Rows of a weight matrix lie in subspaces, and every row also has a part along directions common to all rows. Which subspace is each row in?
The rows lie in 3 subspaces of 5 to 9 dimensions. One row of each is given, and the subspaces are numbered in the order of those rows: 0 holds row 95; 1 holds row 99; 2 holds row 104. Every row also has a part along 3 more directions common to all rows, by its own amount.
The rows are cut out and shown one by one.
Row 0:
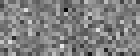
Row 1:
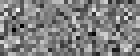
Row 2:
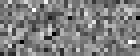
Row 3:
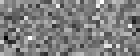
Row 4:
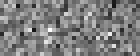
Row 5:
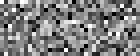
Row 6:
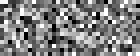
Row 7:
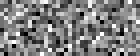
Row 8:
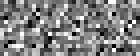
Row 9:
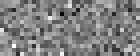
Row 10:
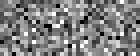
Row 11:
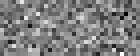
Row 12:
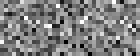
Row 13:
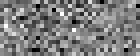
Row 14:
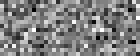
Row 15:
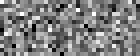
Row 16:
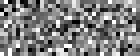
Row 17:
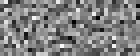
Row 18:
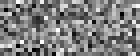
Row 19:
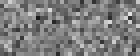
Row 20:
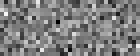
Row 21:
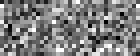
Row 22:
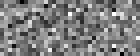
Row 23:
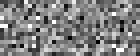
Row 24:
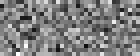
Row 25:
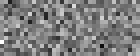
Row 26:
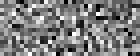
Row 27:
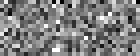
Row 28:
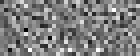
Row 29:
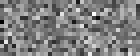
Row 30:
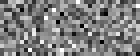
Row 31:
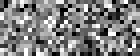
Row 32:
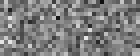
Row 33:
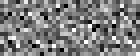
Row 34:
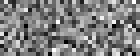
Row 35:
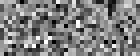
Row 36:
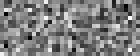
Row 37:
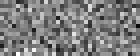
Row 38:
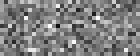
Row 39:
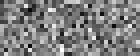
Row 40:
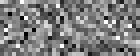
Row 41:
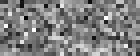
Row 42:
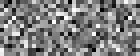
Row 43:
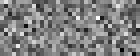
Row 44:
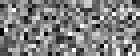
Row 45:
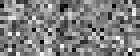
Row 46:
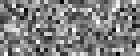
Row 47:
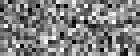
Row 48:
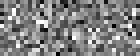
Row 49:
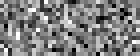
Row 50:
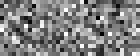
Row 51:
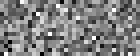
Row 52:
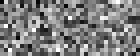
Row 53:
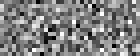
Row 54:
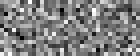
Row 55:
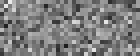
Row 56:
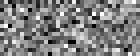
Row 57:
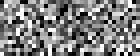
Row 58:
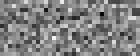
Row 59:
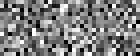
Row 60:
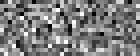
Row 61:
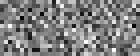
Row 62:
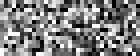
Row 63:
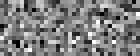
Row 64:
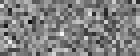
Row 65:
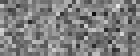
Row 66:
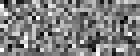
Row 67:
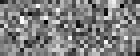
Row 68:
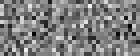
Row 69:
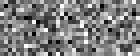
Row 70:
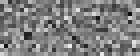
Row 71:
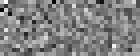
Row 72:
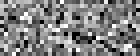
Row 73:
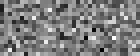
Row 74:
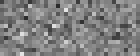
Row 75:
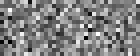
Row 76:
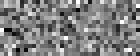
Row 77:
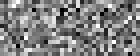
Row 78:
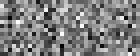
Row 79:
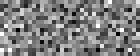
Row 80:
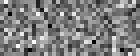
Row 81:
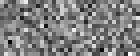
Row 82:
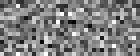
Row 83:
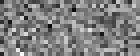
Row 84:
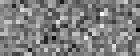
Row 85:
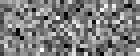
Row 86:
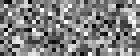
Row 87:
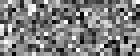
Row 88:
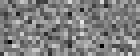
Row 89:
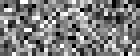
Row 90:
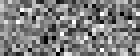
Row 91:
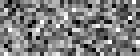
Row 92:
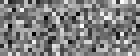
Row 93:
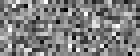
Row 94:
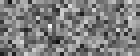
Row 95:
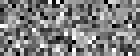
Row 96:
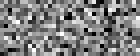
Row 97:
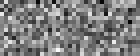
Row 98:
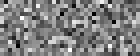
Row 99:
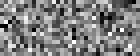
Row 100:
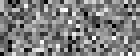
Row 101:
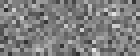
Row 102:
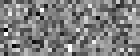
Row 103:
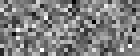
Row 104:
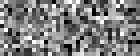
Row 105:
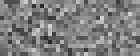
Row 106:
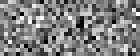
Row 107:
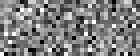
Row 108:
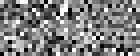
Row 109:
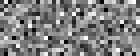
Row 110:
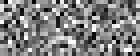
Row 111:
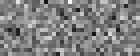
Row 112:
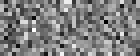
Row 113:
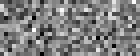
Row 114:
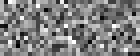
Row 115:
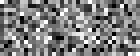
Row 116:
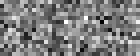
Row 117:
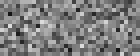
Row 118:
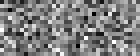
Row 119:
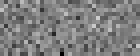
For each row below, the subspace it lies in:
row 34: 2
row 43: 2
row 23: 1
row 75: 2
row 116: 2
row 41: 2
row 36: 1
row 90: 0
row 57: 0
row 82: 0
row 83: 2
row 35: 1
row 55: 1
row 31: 1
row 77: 1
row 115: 1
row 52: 0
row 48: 0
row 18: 0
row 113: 1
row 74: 2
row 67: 1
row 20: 1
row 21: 1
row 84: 0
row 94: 2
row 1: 1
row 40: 2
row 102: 2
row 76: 1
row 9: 1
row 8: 1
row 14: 1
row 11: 1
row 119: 1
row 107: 0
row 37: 0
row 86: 2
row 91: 1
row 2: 1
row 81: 0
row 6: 0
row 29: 2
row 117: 2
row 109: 2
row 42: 1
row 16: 1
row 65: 2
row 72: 0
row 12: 2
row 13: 1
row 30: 0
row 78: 0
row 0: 2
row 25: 2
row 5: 0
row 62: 1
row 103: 1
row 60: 2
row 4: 1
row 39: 0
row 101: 1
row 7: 2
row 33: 0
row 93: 1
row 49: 1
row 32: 2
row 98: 0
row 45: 0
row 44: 1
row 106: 0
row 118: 2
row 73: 0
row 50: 2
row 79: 1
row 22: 1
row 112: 2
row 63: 1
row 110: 0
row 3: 2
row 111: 1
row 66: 1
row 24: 0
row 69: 0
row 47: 0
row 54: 1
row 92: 0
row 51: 1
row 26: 0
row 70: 1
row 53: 0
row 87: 1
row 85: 1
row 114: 0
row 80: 2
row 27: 2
